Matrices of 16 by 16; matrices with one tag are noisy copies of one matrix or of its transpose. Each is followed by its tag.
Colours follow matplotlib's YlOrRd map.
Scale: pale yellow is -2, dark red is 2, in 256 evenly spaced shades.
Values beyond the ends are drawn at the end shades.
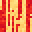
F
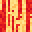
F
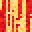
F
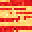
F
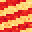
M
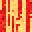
F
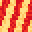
M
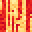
F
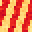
M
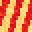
M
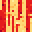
F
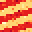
M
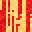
F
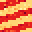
M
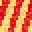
M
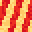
M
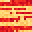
F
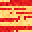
F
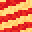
M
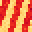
M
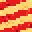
M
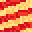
M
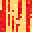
F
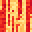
F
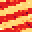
M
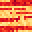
F
